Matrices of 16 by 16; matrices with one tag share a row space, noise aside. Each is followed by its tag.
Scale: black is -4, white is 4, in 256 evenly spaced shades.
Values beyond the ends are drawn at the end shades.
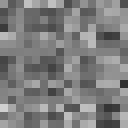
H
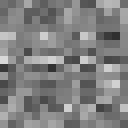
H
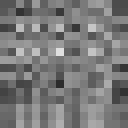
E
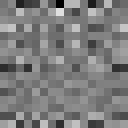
E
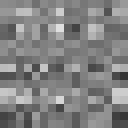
E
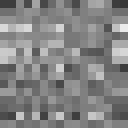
E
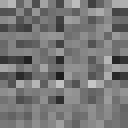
E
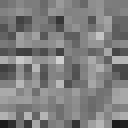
E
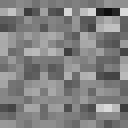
H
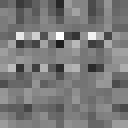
E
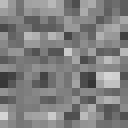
H
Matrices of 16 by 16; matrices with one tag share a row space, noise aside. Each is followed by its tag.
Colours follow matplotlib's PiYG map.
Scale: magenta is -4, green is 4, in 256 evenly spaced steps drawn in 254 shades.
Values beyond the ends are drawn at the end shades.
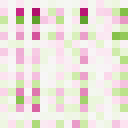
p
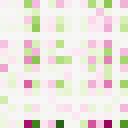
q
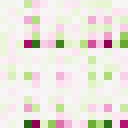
q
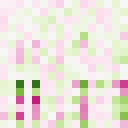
p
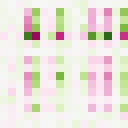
q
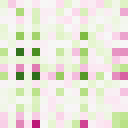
p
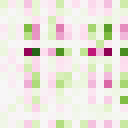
q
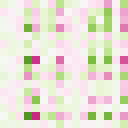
q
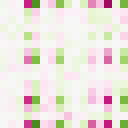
q
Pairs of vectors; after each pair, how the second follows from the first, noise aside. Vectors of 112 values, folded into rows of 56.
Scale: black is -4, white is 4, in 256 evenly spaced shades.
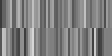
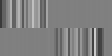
partly zeroed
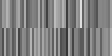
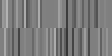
partly zeroed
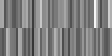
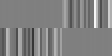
partly zeroed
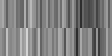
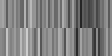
copied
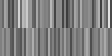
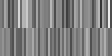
copied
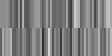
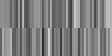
copied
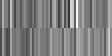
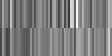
copied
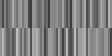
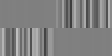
partly zeroed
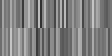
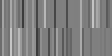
partly zeroed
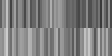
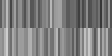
copied
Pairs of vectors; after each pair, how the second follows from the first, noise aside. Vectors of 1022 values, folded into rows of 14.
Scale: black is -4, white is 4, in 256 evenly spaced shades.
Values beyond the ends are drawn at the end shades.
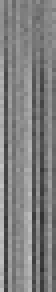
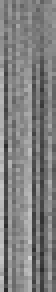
copied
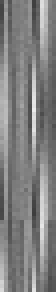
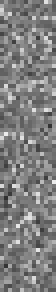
shuffled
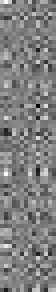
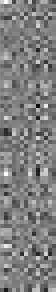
copied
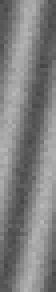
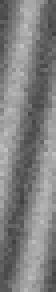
copied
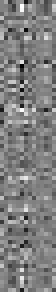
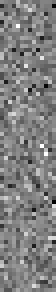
shuffled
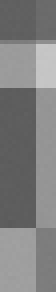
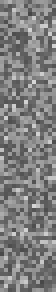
shuffled
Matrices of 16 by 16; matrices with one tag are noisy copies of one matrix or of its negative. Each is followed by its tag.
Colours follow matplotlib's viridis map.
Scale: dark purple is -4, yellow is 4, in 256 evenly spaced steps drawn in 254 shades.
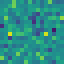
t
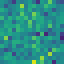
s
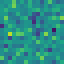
t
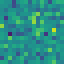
t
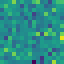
s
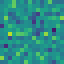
t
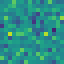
t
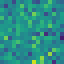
s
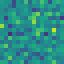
t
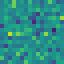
t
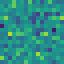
t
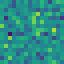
t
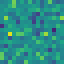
t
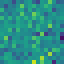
s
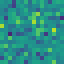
t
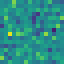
t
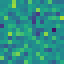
t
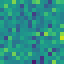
s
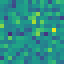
t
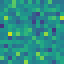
t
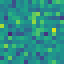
t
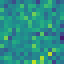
s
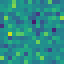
t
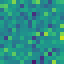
s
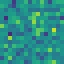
t
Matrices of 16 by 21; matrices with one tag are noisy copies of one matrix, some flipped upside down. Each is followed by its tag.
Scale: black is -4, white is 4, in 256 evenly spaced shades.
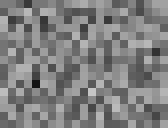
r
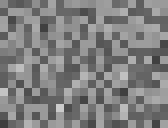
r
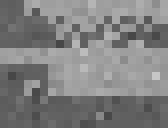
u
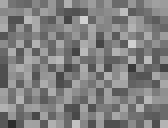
r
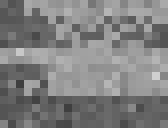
u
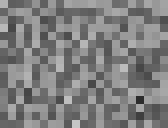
r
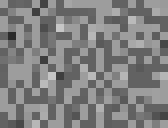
r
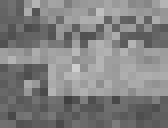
u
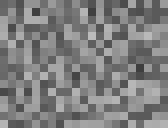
r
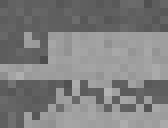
u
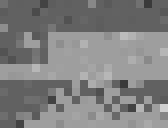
u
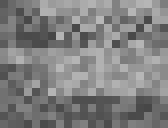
u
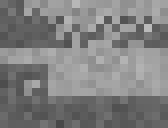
u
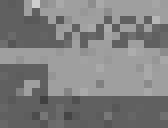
u
